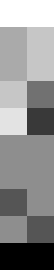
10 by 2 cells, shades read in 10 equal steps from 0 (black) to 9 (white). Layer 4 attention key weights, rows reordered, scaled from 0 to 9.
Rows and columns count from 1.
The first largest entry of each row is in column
1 2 2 1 1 1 1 2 1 1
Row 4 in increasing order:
4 7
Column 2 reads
9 7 7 4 2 5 5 5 3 0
